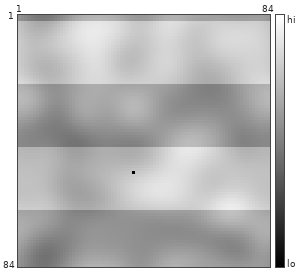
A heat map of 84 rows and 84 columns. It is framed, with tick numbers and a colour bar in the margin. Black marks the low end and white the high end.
Stripes running across repeat 2 times from top to bottom. On average the colour sits 70% of the way up the scale. A single lone cell is far lower than the cells round it.
